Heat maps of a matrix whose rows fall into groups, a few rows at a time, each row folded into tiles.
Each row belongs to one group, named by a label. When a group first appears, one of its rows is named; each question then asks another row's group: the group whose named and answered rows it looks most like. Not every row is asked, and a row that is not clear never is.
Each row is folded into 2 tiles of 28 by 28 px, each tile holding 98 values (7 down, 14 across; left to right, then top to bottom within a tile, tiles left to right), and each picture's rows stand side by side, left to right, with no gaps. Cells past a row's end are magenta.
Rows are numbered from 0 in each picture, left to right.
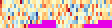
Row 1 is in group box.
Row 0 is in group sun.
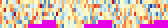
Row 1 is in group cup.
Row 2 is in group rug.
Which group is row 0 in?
box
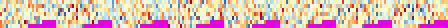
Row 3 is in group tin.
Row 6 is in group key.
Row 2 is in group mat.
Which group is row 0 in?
cup
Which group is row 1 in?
key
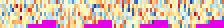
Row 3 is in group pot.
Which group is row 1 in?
rug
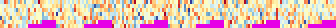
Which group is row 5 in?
rug
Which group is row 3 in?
pot
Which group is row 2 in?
tin
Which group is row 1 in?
rug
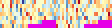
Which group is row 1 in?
tin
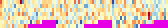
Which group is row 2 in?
mat
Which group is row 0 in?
sun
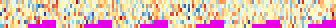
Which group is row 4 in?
rug
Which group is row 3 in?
box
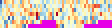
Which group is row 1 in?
cup
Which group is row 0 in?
mat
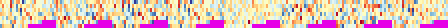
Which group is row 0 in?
pot
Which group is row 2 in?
pot
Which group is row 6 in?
cup
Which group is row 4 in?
cup
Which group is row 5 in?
key
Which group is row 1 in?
sun
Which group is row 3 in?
pot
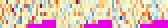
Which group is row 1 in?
sun
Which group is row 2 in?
mat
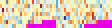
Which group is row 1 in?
mat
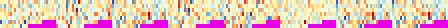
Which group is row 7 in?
mat
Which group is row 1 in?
tin
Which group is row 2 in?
mat
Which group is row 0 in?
rug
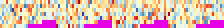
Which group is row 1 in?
tin
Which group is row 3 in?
cup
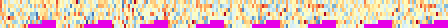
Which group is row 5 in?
cup
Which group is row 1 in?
sun
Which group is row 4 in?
cup
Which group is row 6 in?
cup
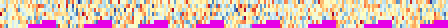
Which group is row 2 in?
key
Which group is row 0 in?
cup
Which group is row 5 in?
tin
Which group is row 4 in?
key
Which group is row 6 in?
cup
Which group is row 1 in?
pot
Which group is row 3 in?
box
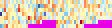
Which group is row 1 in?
cup
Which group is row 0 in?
rug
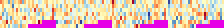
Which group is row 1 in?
rug
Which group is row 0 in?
sun
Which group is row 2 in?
sun
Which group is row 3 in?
mat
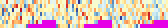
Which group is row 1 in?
pot
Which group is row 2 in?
mat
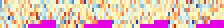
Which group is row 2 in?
rug
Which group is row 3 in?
rug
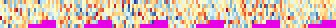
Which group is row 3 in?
mat
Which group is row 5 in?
sun
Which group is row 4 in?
box
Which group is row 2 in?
pot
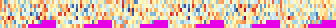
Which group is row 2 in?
pot
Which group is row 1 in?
box
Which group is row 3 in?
box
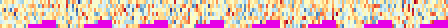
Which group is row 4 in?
box
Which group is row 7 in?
tin
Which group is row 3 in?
key
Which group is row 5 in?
sun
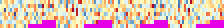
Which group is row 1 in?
tin
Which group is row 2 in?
box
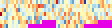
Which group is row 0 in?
cup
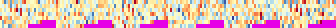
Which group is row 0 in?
tin
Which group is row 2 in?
tin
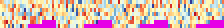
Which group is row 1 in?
pot
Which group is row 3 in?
pot
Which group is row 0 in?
sun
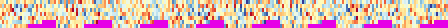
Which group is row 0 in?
box
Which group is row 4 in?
pot
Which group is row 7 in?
rug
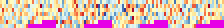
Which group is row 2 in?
key
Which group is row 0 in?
box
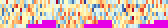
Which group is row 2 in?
key
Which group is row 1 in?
rug
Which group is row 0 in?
key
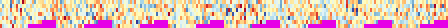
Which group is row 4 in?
key
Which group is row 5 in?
mat
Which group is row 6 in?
pot
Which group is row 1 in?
sun
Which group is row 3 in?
cup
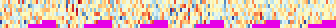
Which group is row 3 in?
key
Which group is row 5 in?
rug
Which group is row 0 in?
rug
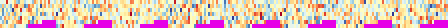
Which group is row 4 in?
mat
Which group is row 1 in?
rug
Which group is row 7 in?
rug
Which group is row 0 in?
key
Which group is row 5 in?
cup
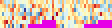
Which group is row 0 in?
sun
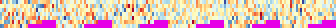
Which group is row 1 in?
mat
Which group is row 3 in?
cup
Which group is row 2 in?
key
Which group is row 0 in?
rug
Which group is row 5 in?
pot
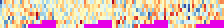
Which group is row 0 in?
mat
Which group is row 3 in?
box
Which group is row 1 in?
cup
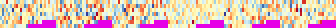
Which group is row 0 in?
key
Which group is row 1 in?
sun
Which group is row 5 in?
tin
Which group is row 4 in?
rug
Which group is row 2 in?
key
